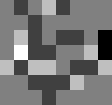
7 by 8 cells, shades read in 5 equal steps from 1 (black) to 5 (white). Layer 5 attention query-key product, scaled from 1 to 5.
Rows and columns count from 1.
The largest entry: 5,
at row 4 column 2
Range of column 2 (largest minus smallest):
3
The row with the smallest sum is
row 3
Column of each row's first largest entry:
4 1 2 2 1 6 1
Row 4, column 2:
5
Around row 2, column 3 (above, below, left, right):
3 2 3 3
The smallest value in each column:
3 2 2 2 2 2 2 1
